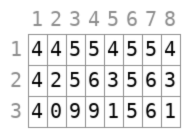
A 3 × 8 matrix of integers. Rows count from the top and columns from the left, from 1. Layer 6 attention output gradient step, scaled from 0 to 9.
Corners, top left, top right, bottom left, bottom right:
4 4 4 1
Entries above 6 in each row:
0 0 2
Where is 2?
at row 2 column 2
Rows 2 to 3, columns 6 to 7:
5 6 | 5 6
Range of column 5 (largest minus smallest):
3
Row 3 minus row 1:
0 -4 4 4 -3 0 1 -3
